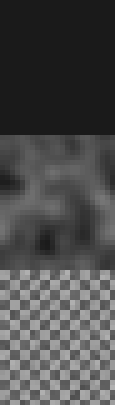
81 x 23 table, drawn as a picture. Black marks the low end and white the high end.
It is made of 3 by 1 panels. Panel 1,1: very low, flat. Panel 2,1: low, blotchy. Panel 3,1: middling, checkered, strong in contrast.
